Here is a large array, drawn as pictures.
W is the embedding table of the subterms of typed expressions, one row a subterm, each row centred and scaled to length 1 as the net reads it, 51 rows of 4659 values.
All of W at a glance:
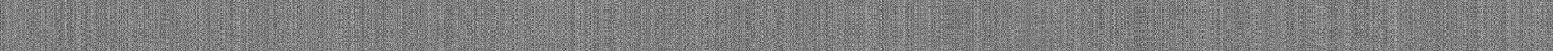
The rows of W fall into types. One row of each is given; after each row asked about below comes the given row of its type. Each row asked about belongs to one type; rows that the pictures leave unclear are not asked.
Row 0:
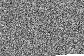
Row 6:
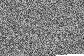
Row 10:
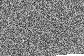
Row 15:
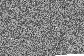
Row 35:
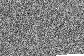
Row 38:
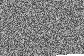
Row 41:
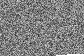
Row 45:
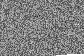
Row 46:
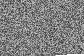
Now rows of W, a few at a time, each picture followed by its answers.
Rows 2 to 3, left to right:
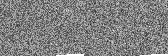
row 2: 35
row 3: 15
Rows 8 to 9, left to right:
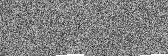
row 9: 10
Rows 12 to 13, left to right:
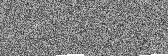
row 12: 45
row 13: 41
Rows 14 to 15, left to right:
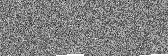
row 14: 10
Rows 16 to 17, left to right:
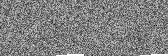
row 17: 45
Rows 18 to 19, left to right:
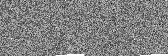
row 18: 15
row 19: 10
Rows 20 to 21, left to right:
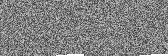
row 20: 38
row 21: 46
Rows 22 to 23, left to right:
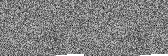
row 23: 45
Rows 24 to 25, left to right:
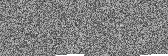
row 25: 6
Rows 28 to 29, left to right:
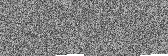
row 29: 35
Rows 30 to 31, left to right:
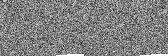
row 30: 0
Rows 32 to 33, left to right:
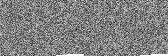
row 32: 0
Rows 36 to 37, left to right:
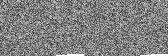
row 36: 41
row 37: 0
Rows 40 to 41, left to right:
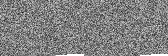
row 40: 46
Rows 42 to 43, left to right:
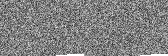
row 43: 10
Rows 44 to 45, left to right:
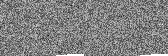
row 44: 6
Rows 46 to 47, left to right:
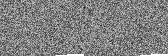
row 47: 45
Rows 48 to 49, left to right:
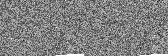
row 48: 15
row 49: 15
